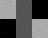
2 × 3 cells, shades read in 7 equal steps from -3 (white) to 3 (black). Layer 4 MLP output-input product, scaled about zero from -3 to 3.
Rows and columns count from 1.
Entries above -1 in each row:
2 2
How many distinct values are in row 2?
3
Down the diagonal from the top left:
-1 1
